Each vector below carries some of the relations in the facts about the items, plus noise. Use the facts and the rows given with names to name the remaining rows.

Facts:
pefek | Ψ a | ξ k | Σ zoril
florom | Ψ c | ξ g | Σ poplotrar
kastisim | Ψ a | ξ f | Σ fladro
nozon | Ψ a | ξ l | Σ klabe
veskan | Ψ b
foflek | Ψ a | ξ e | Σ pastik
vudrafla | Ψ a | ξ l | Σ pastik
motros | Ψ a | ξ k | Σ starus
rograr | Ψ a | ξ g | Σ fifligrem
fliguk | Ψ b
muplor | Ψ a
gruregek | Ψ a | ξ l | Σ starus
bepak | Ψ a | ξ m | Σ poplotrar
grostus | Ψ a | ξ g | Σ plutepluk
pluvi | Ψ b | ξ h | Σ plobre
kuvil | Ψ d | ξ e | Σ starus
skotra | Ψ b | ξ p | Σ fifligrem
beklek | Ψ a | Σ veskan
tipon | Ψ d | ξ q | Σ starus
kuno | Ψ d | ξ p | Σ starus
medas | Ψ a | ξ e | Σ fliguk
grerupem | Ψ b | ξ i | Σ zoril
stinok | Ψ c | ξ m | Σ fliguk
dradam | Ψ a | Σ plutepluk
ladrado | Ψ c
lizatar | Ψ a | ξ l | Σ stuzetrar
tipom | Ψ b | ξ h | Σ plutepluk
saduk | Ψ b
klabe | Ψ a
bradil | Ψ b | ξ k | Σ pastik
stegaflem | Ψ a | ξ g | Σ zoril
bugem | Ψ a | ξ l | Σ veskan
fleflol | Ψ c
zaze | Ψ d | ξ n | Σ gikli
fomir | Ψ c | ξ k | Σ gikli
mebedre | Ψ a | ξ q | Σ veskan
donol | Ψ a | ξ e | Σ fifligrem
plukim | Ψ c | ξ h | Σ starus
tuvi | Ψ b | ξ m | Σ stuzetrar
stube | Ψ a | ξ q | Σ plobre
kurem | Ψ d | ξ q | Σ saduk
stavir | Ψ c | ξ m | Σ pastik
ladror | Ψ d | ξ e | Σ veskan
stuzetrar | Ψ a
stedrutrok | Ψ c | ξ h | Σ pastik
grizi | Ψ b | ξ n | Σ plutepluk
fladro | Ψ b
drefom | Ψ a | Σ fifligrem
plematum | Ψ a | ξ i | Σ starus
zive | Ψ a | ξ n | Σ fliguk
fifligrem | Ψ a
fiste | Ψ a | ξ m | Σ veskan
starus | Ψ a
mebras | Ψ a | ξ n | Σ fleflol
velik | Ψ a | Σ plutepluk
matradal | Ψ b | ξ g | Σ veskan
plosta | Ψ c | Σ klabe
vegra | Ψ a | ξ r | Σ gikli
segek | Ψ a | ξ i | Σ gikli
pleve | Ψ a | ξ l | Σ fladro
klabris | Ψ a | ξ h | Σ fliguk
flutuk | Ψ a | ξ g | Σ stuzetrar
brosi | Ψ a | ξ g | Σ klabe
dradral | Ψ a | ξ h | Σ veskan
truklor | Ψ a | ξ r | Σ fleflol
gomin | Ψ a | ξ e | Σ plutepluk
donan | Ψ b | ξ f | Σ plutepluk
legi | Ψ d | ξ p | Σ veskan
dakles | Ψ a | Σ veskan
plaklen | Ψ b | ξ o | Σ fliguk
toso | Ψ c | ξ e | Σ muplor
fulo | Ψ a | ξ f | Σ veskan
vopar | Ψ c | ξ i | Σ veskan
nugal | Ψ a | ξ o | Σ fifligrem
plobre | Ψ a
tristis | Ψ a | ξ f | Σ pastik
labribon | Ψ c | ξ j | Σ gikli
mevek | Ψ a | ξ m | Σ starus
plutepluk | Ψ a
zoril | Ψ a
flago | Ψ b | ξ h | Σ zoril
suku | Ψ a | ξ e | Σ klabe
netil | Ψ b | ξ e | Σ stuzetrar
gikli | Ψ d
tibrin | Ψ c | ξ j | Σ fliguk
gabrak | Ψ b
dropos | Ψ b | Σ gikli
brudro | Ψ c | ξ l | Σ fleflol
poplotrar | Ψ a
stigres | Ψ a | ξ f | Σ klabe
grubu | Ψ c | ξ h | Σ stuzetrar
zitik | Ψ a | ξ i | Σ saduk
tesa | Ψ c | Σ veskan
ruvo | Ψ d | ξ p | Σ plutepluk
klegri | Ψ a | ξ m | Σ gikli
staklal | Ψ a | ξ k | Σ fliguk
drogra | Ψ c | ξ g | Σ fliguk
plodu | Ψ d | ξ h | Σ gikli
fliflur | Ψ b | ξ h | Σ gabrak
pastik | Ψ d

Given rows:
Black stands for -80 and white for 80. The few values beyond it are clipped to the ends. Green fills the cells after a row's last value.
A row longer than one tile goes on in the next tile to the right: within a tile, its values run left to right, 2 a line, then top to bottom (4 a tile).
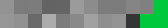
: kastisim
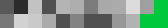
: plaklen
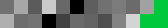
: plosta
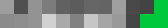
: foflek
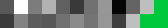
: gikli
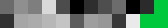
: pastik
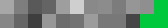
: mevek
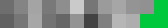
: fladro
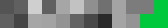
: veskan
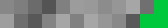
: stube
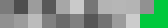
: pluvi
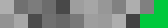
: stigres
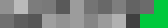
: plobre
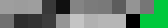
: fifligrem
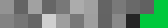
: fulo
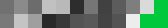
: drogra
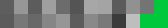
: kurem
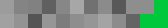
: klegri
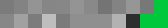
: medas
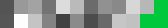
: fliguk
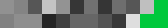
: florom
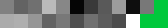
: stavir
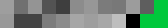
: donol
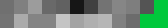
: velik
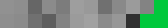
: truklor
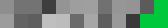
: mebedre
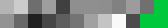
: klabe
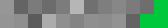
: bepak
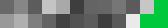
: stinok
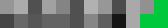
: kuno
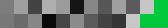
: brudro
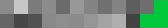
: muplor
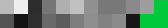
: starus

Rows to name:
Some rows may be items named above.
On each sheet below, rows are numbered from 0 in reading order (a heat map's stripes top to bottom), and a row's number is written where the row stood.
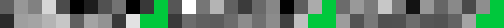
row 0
pastik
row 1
gikli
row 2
toso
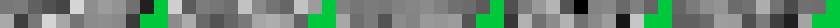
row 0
pefek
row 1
brosi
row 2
zitik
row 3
ruvo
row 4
legi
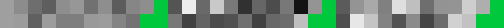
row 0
klegri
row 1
ladrado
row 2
fliguk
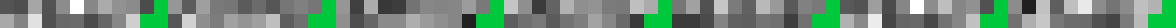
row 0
grerupem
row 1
grostus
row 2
nugal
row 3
gruregek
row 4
kuvil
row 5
grerupem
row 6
matradal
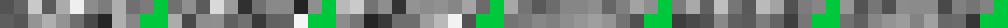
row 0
veskan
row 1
grubu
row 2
klabe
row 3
pleve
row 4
kuvil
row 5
bugem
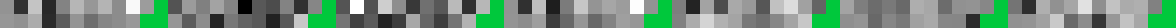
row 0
skotra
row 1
tesa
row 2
fleflol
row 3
skotra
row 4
bradil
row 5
mebras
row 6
netil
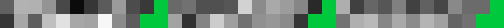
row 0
plutepluk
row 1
pefek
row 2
vudrafla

